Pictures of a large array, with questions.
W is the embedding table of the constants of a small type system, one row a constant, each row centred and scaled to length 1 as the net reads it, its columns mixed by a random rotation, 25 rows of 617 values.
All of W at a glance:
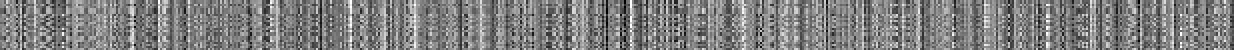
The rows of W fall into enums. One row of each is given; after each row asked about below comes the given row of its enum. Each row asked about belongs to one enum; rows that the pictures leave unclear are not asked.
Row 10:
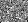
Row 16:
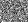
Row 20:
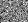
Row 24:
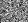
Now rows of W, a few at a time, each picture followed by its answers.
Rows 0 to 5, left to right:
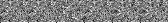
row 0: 20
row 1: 20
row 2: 10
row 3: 20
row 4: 24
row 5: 24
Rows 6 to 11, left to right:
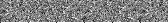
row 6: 24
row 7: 16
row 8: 10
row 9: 20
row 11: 24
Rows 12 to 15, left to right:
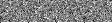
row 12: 20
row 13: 10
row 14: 16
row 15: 20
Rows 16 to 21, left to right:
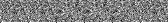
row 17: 16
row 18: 24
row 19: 24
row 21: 16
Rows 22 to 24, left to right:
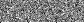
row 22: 10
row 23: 16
